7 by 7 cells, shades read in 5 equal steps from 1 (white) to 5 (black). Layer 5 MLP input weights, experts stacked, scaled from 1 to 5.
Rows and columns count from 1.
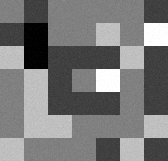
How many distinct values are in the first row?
2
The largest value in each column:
4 5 4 4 4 3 4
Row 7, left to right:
2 3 3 3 4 2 4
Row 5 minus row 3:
1 -3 0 0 0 1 0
